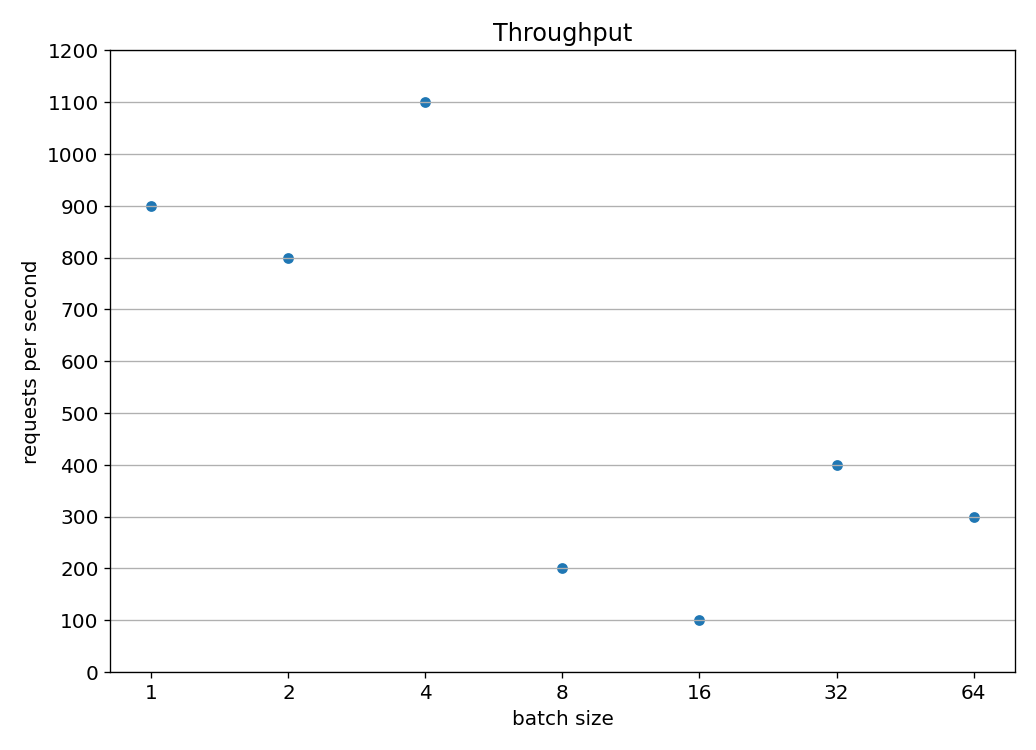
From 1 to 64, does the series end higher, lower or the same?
lower
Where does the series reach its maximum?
4
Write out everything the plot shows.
Title: Throughput
x-axis: batch size, ticks 1 2 4 8 16 32 64
y-axis: requests per second, ticks 0 100 200 300 400 500 600 700 800 900 1000 1100 1200
Values:
900 800 1100 200 100 400 300
